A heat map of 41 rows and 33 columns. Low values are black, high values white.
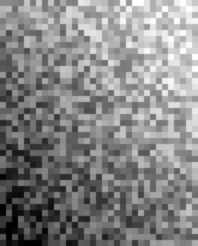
The ninth with the highest average is the top right. The texture is fine-grained noise. The halves do not mirror each other. There is an overall slope up to the top right. The bottom left is the ninth with the lowest average. The values follow a bell shape.
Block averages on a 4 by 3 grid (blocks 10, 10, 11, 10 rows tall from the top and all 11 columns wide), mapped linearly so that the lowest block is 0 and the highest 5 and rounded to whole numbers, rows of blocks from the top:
3 4 5
2 3 4
1 2 3
0 1 2
